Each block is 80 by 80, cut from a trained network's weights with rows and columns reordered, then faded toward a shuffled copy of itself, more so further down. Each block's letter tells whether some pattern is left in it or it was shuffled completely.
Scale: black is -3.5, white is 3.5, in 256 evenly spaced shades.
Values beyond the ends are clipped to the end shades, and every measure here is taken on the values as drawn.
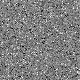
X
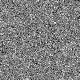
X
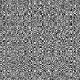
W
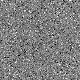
X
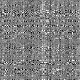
W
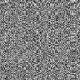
W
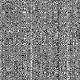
W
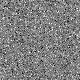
X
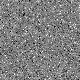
X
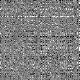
W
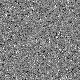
X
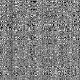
W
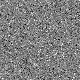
X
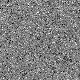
X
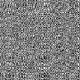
W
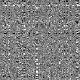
W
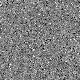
X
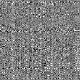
W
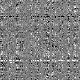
W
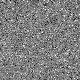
X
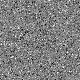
X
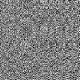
W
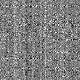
W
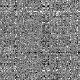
W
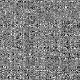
W
